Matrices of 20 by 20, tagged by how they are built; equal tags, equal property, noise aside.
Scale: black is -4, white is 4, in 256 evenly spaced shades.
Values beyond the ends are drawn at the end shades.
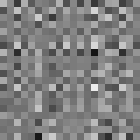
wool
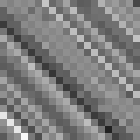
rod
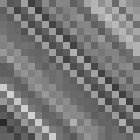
rod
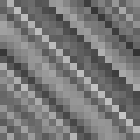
rod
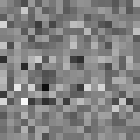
wool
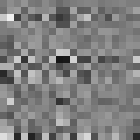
wool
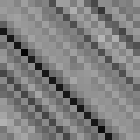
rod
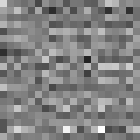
wool
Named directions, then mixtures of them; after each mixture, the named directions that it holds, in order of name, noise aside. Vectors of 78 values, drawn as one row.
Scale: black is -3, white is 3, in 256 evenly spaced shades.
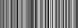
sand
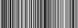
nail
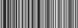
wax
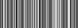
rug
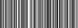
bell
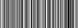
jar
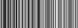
wax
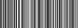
bell, wax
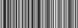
wax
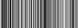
nail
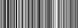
rug, wax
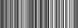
jar, nail, sand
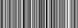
jar, sand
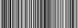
nail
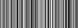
jar, sand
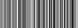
sand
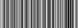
jar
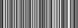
jar, rug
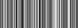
rug
